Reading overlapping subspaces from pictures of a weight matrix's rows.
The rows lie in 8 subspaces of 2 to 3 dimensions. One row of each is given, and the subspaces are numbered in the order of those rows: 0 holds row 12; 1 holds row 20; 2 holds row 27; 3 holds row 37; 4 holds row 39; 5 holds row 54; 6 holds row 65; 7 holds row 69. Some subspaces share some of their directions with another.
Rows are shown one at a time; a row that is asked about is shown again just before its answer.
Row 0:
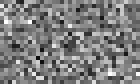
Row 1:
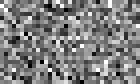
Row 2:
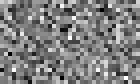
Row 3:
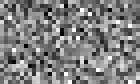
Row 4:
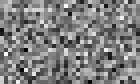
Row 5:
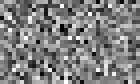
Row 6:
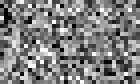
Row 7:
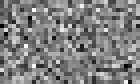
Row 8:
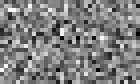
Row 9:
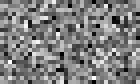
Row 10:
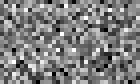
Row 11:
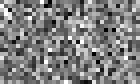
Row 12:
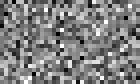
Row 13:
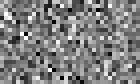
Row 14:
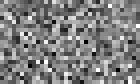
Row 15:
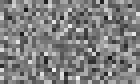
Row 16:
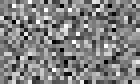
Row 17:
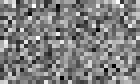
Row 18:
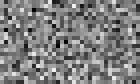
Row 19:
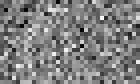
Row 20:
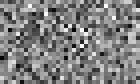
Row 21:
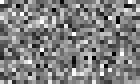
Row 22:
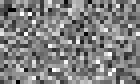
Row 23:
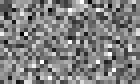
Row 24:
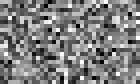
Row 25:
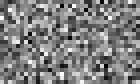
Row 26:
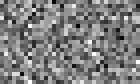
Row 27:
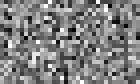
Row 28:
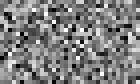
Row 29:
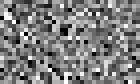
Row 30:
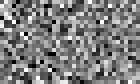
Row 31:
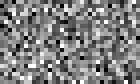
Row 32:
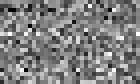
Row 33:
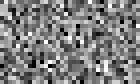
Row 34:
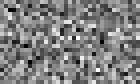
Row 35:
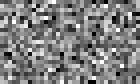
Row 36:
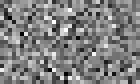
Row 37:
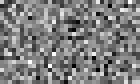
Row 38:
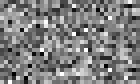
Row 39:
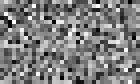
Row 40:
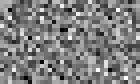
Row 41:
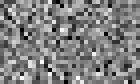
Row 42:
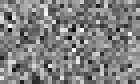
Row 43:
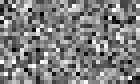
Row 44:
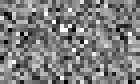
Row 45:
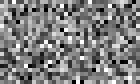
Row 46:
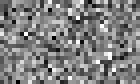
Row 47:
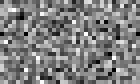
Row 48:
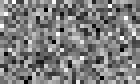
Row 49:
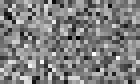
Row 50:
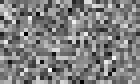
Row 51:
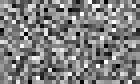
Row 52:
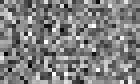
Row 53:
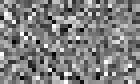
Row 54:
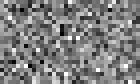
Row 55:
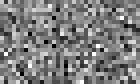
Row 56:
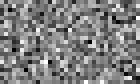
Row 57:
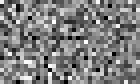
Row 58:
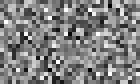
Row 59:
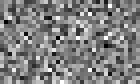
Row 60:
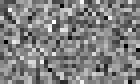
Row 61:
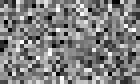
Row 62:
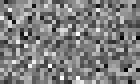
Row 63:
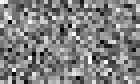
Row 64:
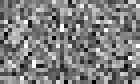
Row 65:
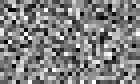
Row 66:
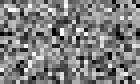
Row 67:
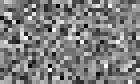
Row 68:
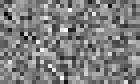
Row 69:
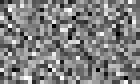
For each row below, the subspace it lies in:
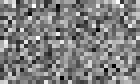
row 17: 4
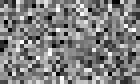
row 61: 4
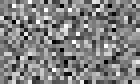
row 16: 6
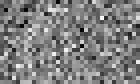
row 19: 1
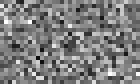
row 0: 4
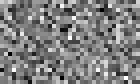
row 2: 7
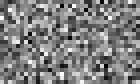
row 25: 3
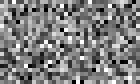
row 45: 0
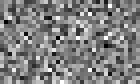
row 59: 4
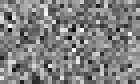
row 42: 1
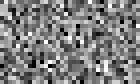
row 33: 0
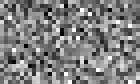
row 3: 5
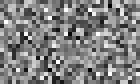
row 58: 4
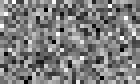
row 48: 0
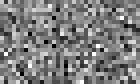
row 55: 7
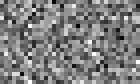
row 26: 2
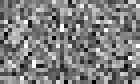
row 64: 2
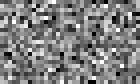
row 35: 2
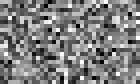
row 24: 2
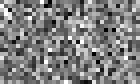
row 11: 6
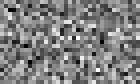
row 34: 6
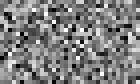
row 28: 1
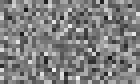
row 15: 0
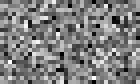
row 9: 2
